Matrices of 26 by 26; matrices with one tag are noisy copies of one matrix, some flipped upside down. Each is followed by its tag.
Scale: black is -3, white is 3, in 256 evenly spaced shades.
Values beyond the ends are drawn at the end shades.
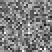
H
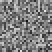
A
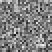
A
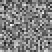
A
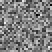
H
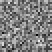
A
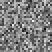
H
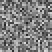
A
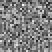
A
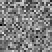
H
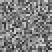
A
